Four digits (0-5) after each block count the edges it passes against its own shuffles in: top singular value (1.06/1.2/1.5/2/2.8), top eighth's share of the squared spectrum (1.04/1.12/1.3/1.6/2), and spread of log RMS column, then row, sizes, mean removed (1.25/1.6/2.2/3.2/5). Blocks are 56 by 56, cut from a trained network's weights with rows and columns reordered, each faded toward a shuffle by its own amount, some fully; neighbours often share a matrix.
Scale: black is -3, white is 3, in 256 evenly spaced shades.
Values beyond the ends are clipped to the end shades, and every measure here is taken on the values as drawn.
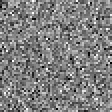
0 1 0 0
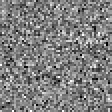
1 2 0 0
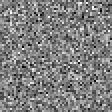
0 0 0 0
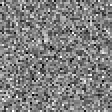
0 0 0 0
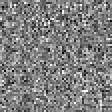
2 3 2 2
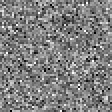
0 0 0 0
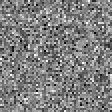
2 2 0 0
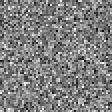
2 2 0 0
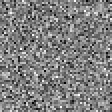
0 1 0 0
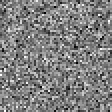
0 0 0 0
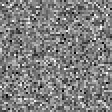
0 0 0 0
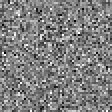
2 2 1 1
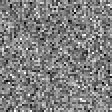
0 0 0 0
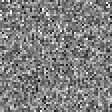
1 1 0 0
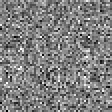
3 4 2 1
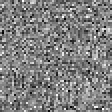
3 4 2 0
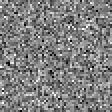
1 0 0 0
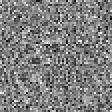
3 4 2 2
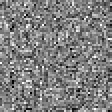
3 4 2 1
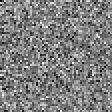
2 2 1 0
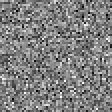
1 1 0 0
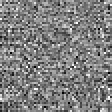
3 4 2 0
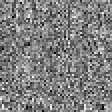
3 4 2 1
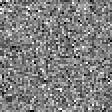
0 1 0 0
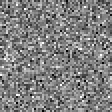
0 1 0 0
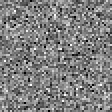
1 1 0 0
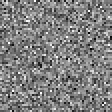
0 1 0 0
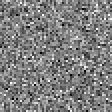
1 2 0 0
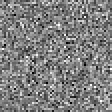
1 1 0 0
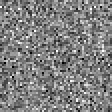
2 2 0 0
